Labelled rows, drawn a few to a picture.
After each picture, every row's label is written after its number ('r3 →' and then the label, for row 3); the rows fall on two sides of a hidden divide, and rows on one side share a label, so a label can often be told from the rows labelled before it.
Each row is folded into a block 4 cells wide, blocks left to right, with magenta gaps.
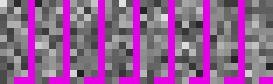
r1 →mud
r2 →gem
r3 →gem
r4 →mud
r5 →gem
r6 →gem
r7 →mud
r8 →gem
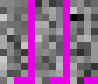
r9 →gem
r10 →gem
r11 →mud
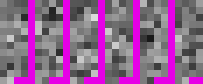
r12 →mud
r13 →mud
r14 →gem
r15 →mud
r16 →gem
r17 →gem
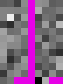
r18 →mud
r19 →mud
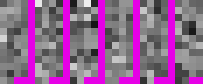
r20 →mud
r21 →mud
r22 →gem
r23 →gem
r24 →mud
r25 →mud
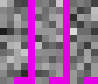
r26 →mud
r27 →gem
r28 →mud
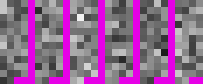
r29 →mud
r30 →gem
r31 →mud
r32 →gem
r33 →gem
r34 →gem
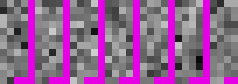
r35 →gem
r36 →mud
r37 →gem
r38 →gem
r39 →mud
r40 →gem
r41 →gem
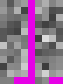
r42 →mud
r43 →mud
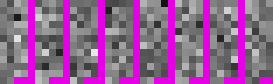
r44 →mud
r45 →gem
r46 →mud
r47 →gem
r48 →mud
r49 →gem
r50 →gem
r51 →mud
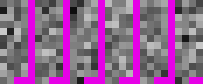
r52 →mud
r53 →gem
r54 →gem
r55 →gem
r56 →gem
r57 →gem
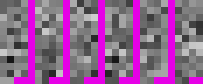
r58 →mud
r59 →mud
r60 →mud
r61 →mud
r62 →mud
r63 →gem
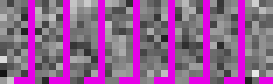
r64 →mud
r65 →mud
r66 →mud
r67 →mud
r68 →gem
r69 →mud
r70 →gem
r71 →gem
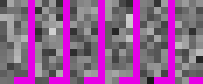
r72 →gem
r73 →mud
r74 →gem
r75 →mud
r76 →gem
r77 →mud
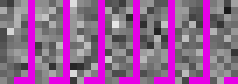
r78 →gem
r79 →mud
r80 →mud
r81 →gem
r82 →mud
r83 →mud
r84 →mud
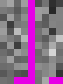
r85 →mud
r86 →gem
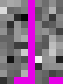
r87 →mud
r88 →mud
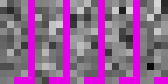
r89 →gem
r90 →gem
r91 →mud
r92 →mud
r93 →mud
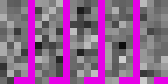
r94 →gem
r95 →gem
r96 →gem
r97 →mud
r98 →mud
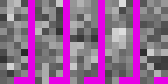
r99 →mud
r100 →gem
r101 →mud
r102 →mud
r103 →gem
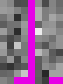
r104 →mud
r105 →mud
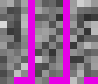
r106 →mud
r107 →mud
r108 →mud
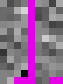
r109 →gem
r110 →gem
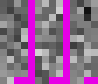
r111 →gem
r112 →gem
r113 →mud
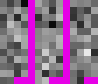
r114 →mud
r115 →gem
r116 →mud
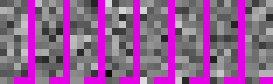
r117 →mud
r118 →mud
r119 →mud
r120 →mud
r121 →mud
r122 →gem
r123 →gem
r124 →gem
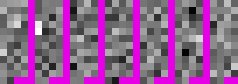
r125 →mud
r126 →mud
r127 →mud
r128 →gem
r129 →mud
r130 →mud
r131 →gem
